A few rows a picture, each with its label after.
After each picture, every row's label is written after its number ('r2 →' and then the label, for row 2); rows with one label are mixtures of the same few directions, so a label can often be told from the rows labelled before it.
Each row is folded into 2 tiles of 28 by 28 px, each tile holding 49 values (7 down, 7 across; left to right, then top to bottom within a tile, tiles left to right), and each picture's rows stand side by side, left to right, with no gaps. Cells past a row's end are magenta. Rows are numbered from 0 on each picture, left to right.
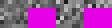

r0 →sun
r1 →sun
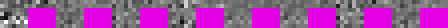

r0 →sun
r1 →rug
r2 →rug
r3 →rug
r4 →sun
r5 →sun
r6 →rug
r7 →rug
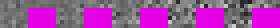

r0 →rug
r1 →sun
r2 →sun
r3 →sun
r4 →rug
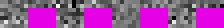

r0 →sun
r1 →rug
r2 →sun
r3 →sun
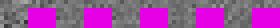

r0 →rug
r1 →sun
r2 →sun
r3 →sun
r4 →sun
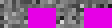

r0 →rug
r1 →sun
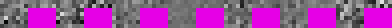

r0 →sun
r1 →sun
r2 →rug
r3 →sun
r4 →rug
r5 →rug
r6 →sun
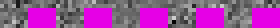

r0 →rug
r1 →rug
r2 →rug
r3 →sun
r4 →sun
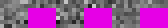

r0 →rug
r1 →sun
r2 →rug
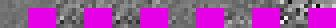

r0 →rug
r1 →sun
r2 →sun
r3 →sun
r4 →sun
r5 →sun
